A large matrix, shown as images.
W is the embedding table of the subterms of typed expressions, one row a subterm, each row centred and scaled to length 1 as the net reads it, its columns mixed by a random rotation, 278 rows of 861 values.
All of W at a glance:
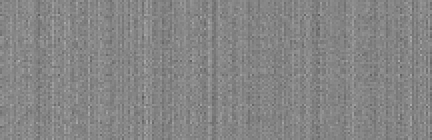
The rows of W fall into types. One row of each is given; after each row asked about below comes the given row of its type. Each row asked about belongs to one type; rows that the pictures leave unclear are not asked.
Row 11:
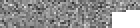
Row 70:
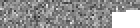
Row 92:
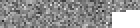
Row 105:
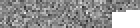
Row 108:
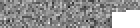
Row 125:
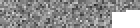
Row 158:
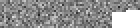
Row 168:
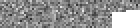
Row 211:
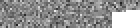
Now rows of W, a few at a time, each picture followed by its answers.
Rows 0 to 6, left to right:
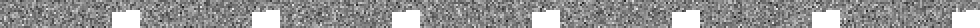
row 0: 11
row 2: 168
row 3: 108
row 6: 108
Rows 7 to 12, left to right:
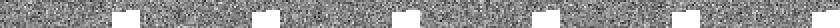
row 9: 70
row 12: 168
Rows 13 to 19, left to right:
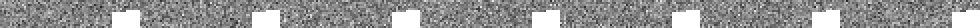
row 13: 125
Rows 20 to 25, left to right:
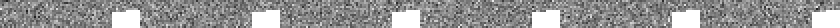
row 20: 70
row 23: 92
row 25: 211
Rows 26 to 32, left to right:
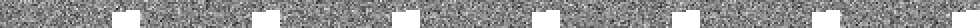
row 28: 108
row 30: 11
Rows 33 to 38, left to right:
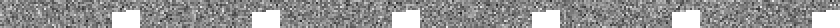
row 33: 108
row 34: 168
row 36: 168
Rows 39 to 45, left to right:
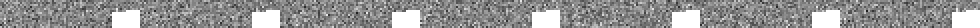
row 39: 108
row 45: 108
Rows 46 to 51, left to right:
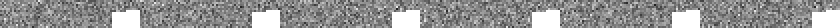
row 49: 158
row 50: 125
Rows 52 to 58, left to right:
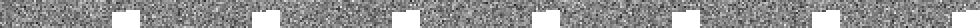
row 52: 105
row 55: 125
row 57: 11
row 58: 11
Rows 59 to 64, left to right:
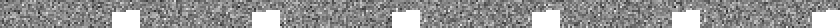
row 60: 105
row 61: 108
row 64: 158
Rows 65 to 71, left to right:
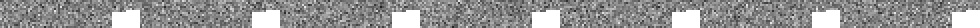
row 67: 125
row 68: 92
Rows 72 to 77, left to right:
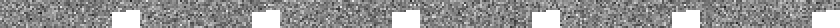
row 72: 168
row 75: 11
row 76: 125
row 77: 105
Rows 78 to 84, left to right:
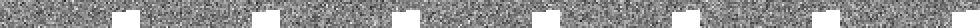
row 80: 70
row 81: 158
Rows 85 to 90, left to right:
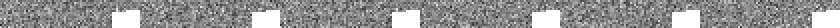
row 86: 168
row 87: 108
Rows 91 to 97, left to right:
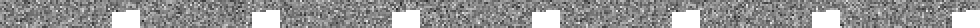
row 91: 168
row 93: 211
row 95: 168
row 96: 70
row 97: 108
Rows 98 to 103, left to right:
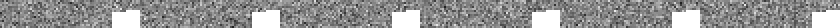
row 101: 105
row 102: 211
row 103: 11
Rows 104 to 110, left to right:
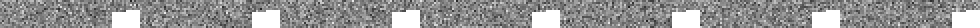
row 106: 92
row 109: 125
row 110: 108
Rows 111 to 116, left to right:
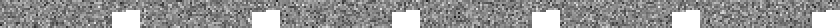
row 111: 211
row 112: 158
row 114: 70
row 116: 105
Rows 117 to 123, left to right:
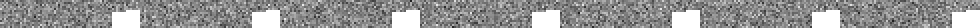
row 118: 158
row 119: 92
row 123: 11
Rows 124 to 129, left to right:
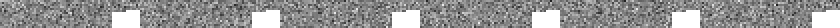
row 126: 11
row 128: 92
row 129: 168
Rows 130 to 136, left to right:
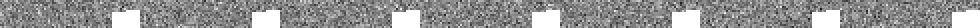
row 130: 108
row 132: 211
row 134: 211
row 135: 105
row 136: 70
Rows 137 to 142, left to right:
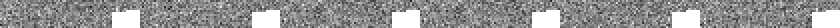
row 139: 92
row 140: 92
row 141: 158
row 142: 108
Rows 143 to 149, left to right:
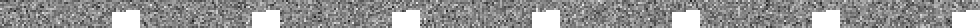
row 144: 11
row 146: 108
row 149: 108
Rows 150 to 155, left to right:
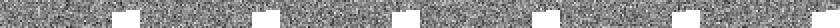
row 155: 168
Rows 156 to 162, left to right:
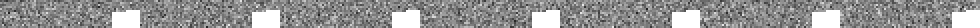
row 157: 211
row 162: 108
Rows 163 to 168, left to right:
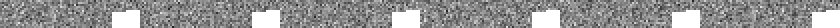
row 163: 168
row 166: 158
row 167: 125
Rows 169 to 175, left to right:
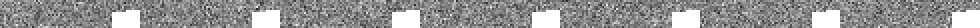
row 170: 211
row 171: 105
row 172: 125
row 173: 70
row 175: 92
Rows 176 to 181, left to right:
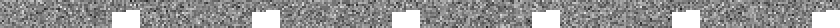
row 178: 168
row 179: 108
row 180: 105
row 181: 168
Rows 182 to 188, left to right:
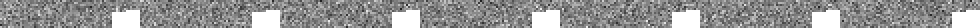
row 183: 125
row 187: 158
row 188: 92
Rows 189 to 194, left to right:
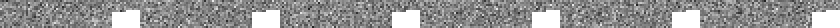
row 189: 70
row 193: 168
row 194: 92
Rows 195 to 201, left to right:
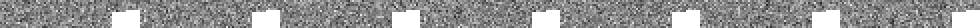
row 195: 168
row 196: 158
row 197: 211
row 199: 158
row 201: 11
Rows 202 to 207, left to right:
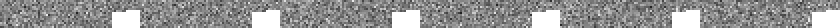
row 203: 158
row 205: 168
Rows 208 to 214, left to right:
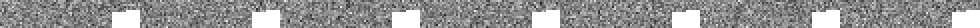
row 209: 211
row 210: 108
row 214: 105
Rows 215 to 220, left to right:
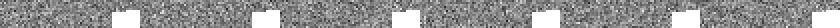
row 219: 168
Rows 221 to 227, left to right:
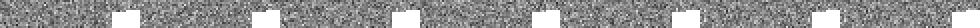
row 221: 11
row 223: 11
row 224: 211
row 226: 158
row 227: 158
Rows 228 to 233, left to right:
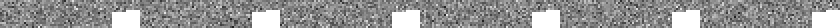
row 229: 105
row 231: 158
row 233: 70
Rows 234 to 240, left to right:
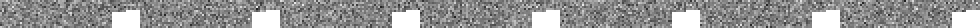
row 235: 211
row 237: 70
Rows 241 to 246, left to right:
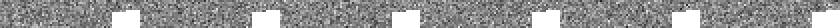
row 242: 11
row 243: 11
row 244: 158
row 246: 158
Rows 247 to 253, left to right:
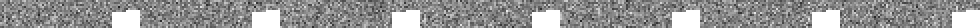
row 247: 158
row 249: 92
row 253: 70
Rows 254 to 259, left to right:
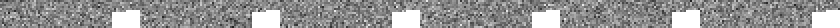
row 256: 211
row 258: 92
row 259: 125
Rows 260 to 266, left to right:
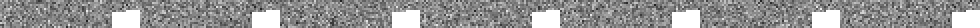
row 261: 105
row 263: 158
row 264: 125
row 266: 105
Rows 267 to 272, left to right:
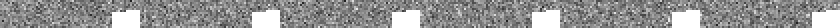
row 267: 92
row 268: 158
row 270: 108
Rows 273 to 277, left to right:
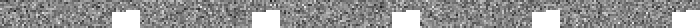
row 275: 125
